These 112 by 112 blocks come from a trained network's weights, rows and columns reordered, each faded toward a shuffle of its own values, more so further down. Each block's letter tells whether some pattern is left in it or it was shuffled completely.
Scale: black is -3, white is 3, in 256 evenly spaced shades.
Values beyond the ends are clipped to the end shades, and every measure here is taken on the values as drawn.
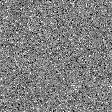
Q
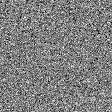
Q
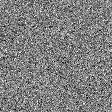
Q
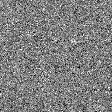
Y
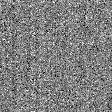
Y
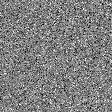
Q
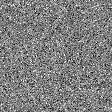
Q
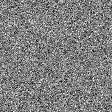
Q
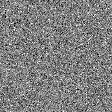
Y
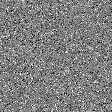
Q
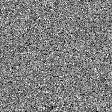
Y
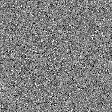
Y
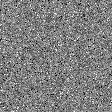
Q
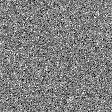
Q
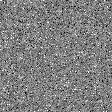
Q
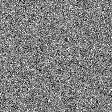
Q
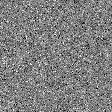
Q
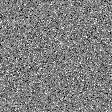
Q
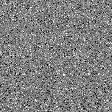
Y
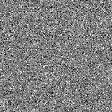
Y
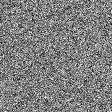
Q
